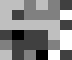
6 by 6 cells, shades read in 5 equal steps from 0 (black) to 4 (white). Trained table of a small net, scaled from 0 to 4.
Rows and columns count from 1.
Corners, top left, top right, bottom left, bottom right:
3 1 3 1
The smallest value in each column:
1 0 1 0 2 1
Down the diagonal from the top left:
3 1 3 1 2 1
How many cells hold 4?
4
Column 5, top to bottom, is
2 2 3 3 2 4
